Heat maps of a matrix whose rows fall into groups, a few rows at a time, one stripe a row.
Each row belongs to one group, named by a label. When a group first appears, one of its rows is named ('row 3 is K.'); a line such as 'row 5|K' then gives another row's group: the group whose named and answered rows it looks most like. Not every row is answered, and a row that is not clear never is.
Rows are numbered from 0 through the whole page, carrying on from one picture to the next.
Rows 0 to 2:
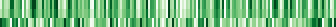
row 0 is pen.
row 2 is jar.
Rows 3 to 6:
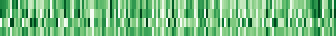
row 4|jar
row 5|pen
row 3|jar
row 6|jar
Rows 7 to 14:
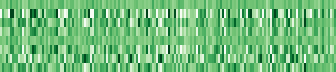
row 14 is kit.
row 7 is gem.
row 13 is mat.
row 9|kit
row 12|pen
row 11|gem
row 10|pen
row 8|pen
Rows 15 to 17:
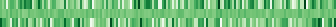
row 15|kit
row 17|jar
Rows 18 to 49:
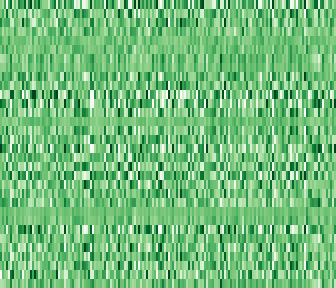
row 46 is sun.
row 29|jar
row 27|sun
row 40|jar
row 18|kit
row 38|mat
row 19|mat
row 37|kit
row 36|mat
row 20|sun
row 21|mat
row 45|mat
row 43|kit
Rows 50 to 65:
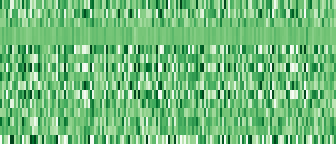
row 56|sun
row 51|mat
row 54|mat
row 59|mat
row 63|sun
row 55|kit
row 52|gem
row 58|sun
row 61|sun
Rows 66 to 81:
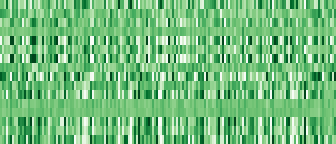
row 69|mat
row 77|gem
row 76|kit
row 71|mat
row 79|kit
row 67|jar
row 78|gem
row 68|pen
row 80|kit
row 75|kit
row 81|kit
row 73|sun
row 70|pen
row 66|mat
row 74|jar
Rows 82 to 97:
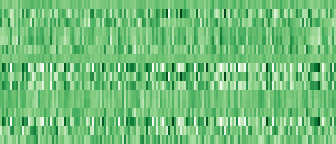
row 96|pen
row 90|sun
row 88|gem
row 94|mat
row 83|sun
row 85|gem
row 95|jar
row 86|gem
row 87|mat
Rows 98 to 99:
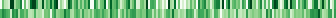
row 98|pen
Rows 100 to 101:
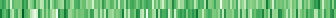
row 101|sun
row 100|jar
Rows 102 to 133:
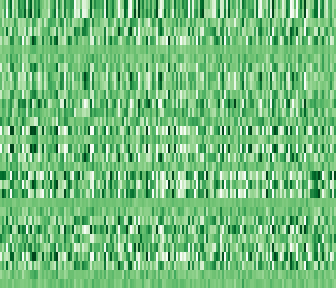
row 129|kit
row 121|jar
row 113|kit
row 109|pen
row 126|mat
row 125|gem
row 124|mat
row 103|kit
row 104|mat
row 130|pen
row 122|pen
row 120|gem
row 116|pen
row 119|mat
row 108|gem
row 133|mat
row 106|pen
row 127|kit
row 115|sun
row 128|jar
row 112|pen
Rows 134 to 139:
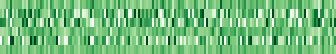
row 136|jar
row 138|pen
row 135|kit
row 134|gem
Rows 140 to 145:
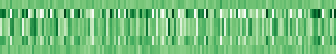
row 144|jar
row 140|gem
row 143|pen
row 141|jar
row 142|pen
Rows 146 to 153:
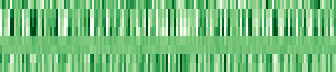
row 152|sun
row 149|pen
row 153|sun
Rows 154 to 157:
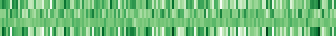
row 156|mat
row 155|gem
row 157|jar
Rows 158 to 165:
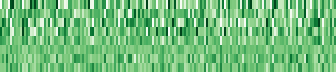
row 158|pen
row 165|gem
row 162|jar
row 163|gem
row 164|mat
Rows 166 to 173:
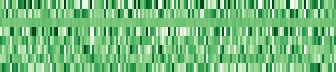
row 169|pen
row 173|jar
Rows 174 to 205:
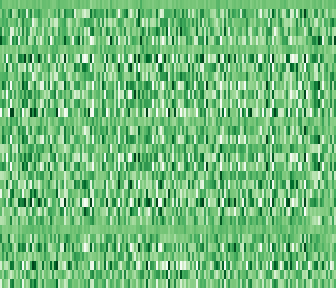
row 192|jar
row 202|mat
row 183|jar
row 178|jar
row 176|sun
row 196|kit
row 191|kit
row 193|gem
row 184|kit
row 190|gem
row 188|kit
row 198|gem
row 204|sun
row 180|kit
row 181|mat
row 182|sun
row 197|mat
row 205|pen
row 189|jar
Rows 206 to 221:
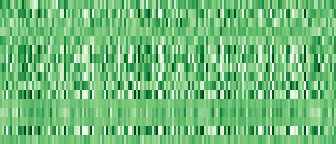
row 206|sun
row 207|kit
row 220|kit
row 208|sun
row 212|kit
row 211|kit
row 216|kit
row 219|gem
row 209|gem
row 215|mat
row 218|gem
